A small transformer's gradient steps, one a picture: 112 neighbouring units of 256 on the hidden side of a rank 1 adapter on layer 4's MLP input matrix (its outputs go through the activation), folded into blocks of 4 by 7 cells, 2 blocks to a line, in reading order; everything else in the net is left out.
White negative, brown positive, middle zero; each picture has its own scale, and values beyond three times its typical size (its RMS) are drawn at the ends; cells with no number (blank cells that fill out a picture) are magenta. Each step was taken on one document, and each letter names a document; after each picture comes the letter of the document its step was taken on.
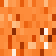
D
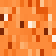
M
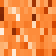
D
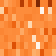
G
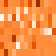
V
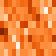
M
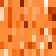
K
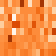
V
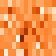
G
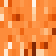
D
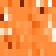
M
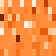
K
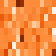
G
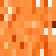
V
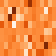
V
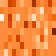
D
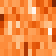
M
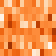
V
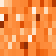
M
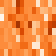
G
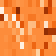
V
